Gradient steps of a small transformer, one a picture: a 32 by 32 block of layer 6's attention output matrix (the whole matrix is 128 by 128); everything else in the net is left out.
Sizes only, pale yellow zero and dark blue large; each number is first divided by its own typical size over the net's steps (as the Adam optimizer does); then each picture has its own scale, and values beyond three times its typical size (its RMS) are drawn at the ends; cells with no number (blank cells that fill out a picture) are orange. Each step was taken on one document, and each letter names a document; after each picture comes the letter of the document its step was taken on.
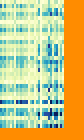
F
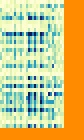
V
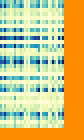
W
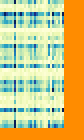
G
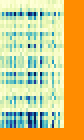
V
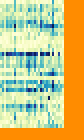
V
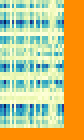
W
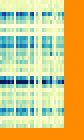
F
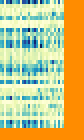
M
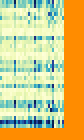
G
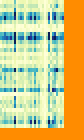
G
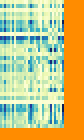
W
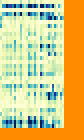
V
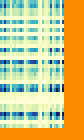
W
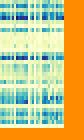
F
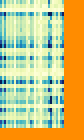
F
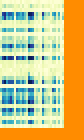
F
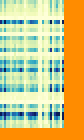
W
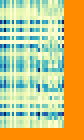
W
